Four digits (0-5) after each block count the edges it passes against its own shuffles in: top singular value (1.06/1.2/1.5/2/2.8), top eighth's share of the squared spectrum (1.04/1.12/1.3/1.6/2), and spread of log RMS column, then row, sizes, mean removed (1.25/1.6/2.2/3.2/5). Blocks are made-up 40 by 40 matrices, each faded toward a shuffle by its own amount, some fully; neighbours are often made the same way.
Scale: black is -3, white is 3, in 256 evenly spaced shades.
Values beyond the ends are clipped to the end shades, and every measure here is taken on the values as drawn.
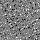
0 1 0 0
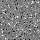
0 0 0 0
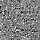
2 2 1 1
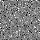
1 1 0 0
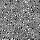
2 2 0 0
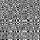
4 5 3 3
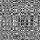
4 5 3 3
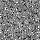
0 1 0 0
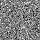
1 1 0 0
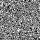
0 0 0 0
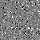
2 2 1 0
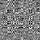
4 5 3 3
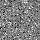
0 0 0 0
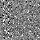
1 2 2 0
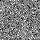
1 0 0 0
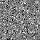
1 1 1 0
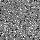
0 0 0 0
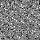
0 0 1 0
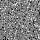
0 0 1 0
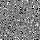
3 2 1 1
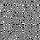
4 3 1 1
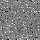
3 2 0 1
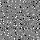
3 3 1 0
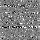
2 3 0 3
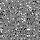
3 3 0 1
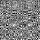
3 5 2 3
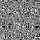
3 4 1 2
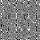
4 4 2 2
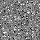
2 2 1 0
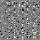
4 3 2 1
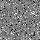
1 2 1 0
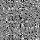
3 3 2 1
